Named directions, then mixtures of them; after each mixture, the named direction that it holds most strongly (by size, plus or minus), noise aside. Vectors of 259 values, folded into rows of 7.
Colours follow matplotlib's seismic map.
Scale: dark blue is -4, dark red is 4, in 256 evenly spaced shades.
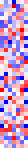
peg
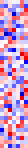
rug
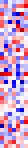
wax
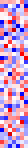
rug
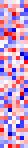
rug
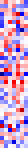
wax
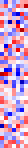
wax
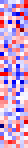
wax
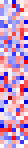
peg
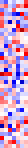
wax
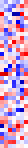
wax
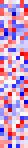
rug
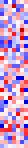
peg
